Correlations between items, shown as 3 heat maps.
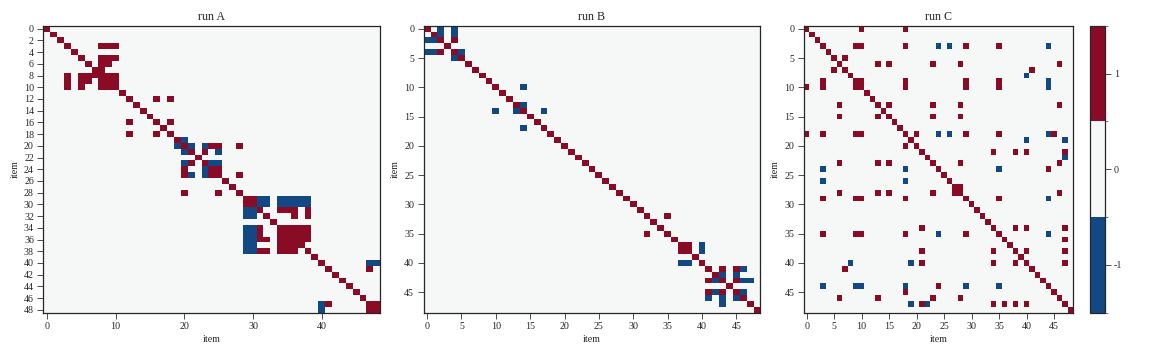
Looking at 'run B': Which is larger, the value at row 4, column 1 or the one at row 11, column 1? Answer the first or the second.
the second
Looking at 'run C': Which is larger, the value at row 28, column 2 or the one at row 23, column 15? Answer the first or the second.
the second
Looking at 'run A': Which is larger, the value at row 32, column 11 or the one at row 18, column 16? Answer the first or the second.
the second
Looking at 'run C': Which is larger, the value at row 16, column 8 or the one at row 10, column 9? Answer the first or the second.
the second
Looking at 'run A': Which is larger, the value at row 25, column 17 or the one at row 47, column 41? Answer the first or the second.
the second
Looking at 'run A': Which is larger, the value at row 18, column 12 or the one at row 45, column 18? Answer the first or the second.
the first
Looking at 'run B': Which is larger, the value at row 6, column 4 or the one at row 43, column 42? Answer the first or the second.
the first
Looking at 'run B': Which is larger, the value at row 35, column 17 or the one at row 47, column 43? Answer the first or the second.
the first
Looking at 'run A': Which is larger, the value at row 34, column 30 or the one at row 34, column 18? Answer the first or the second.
the second
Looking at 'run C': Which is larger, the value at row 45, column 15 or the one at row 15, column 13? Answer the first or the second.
the second
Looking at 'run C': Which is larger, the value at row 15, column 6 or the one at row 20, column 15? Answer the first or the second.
the first
